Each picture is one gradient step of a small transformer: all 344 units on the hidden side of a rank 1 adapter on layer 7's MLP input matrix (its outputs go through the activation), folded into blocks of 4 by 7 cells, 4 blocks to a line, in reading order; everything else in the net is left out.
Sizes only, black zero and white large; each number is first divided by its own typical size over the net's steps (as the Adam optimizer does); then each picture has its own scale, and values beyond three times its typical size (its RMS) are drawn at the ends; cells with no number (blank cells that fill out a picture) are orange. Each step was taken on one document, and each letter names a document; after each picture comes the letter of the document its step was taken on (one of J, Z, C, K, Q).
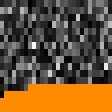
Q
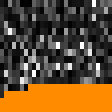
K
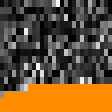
K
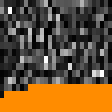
Q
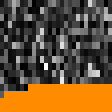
Q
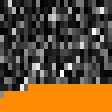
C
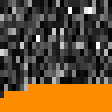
C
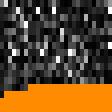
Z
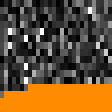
K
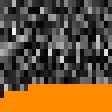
Q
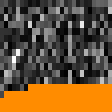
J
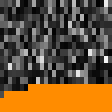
J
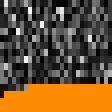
J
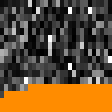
C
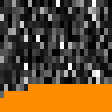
K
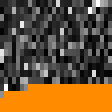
C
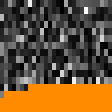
K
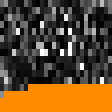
Z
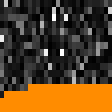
Z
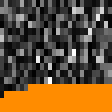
J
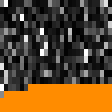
Z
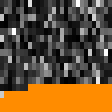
K
